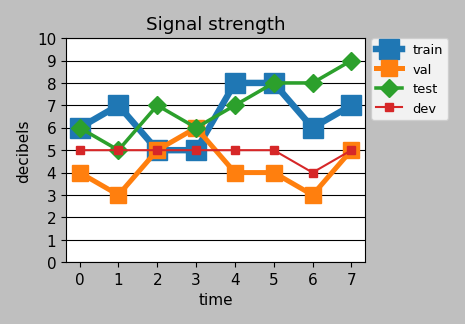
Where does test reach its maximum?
7
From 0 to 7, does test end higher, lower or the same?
higher
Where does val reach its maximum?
3
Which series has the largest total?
test
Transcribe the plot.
Title: Signal strength
x-axis: time, ticks 0 1 2 3 4 5 6 7
y-axis: decibels, ticks 0 1 2 3 4 5 6 7 8 9 10
Legend: train, val, test, dev
Values:
train: 6 7 5 5 8 8 6 7
val: 4 3 5 6 4 4 3 5
test: 6 5 7 6 7 8 8 9
dev: 5 5 5 5 5 5 4 5
